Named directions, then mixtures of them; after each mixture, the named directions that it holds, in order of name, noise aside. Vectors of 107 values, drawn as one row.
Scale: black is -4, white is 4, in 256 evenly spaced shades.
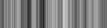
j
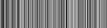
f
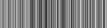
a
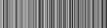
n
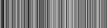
f, j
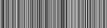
a, f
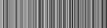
n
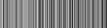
n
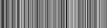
f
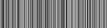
a, f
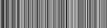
f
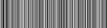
f, n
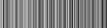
n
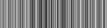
a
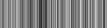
a, j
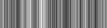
a, j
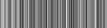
a, f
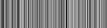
f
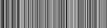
f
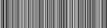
f, n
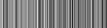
n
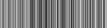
a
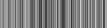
a
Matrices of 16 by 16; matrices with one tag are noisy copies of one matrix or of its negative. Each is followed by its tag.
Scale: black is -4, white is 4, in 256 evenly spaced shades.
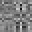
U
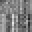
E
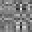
U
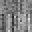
E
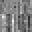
E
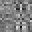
U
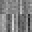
E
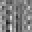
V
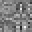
U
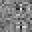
U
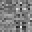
U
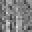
V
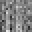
V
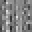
V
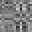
U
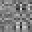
U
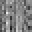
V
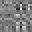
U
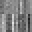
E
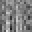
V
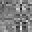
U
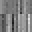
E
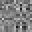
U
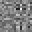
U
